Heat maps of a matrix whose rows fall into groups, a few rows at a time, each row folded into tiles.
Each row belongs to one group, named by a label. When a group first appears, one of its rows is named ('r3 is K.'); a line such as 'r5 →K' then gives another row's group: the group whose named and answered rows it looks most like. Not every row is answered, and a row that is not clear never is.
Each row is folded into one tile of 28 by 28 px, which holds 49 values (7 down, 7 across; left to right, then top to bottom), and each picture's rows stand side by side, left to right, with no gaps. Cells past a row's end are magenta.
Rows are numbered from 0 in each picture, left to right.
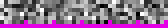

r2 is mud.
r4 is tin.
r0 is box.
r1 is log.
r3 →box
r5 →log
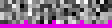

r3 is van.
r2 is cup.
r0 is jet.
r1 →box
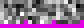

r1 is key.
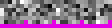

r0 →cup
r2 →cup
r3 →key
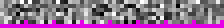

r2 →log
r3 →cup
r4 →box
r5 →tin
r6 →key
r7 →log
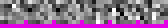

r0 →jet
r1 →jet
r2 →jet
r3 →key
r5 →key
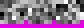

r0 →key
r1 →cup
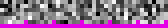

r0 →tin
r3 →mud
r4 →log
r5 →van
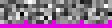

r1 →tin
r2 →tin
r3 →mud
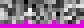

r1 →van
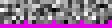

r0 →tin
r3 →box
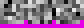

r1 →box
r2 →cup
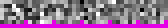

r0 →tin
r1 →key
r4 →log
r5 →log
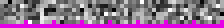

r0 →tin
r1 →key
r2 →cup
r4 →log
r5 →van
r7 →mud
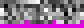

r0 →van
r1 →jet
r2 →van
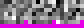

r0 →log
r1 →cup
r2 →mud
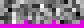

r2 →cup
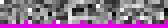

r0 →log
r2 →key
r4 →mud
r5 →box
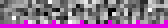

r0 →mud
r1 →cup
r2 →key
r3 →box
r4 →log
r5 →mud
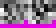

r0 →van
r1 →van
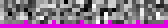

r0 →van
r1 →mud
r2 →cup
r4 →jet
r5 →van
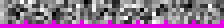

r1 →tin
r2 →tin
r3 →mud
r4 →mud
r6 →box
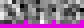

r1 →key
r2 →cup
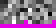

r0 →mud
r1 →van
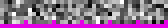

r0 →key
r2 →tin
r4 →jet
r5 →box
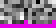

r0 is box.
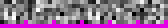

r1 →mud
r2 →box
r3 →log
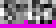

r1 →box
